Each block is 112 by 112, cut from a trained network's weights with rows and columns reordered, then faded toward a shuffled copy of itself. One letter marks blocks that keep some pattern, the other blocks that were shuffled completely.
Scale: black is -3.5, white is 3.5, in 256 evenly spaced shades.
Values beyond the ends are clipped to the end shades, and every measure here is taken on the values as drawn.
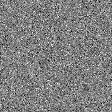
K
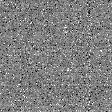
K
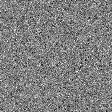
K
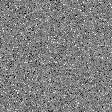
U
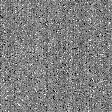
K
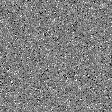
U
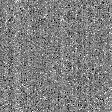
K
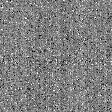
K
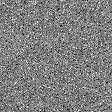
U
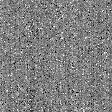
K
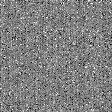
K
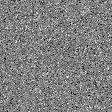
U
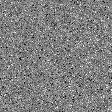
U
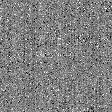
K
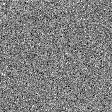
U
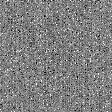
K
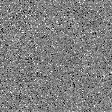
K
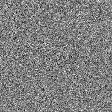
K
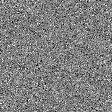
K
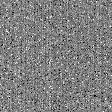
K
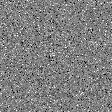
U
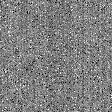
K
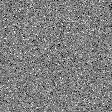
U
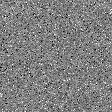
U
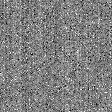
K
